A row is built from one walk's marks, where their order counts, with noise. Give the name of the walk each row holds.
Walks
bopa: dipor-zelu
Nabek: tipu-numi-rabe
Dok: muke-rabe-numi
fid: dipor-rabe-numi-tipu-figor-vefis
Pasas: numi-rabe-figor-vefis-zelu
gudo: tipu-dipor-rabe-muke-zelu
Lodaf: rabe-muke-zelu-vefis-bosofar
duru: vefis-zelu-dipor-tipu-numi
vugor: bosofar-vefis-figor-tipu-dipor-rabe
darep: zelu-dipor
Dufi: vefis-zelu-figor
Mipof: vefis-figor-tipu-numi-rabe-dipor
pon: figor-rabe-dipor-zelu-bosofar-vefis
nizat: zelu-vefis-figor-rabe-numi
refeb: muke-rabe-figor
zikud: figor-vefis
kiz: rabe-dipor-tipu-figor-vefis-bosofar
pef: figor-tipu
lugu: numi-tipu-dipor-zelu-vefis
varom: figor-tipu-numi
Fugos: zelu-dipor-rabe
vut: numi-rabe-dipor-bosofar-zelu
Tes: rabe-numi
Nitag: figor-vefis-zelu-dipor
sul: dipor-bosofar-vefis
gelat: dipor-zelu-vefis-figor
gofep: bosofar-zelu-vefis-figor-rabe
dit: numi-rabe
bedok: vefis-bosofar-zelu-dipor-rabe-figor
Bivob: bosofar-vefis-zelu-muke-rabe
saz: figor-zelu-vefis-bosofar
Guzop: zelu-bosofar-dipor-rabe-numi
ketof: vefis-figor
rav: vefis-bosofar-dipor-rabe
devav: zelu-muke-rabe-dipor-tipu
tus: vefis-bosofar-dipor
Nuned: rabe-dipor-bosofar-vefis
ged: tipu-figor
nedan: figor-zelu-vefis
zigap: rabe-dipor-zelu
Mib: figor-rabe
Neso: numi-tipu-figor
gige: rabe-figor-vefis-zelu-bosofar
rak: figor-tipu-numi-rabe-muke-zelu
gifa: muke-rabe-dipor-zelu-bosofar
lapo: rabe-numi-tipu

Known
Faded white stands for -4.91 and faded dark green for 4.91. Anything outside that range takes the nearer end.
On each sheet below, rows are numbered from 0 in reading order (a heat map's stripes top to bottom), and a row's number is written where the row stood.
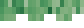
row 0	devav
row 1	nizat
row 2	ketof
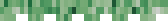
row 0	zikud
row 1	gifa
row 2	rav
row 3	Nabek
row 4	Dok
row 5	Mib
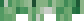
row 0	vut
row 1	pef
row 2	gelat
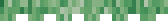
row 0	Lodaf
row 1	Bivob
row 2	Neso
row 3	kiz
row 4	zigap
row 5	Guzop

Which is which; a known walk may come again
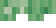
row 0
Nabek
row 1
bedok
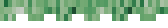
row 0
varom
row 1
Pasas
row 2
rav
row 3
saz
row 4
sul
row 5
dit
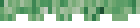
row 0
Tes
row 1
nedan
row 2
Neso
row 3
tus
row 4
Nitag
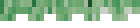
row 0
Bivob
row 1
ketof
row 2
gige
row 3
ged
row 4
Mib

